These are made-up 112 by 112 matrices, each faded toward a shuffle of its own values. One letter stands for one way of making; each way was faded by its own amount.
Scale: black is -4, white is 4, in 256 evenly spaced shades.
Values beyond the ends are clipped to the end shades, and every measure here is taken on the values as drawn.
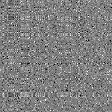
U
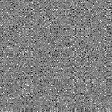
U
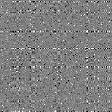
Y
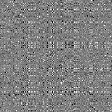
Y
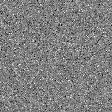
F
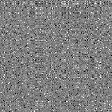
U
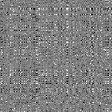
Y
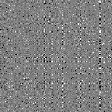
Y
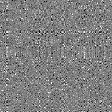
U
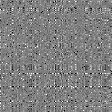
Y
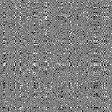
Y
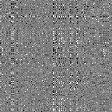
Y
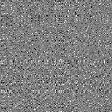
U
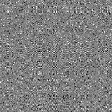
U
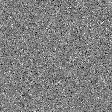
F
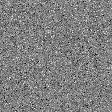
F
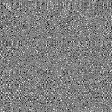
U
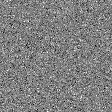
F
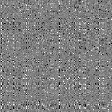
Y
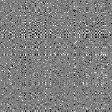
Y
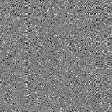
U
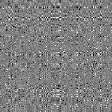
Y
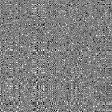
U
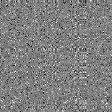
U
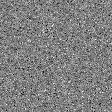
F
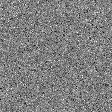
F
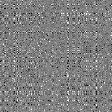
Y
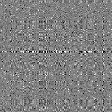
Y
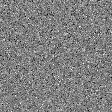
F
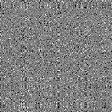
U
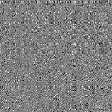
U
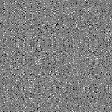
U
